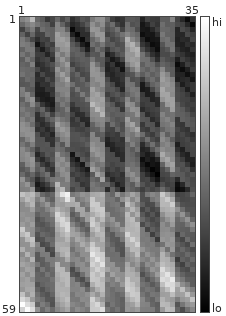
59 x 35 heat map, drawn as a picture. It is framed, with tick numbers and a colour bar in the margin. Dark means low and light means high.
Neither half mirrors the other. The values follow a bell shape. Upright stripes repeat 5 times across the table. A horizontal seam about 60% of the way down splits the table, and the bottom part is higher.
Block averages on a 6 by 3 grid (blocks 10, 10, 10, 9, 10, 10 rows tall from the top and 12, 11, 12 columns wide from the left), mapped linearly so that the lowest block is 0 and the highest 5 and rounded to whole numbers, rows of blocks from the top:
2 2 0 / 1 2 1 / 2 2 1 / 3 3 1 / 4 5 3 / 4 5 4
